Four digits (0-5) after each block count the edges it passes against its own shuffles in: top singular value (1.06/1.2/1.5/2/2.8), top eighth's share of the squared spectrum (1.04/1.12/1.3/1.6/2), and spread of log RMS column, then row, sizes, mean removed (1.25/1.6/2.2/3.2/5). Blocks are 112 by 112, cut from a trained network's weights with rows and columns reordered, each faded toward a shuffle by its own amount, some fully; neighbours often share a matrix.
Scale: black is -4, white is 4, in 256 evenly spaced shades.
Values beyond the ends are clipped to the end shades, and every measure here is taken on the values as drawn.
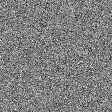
1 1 0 0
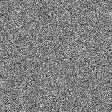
3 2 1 0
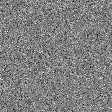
0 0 0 0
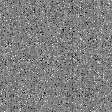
2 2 0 1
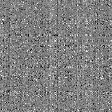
3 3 1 3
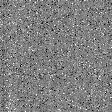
2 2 0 1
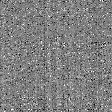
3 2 0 2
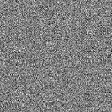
4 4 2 2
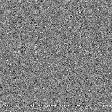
3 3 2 2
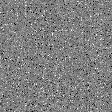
1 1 0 0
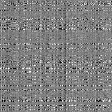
4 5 2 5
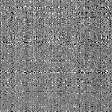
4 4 1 4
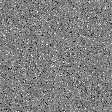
0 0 0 0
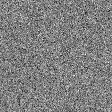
0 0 0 0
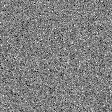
0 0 0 0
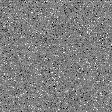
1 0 0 0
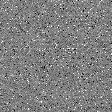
1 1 1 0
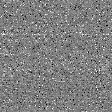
2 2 2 1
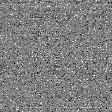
2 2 2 1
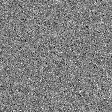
1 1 0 0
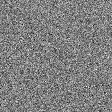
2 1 0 0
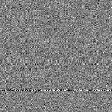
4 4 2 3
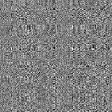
4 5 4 3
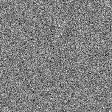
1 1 0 0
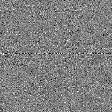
3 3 1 2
